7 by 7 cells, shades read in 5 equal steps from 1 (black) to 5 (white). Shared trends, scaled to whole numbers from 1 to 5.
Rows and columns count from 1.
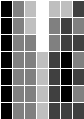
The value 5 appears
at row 1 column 4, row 2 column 4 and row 3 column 4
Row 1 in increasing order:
1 2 3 4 4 4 5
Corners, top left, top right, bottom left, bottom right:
1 2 1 2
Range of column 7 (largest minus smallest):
1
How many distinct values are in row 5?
4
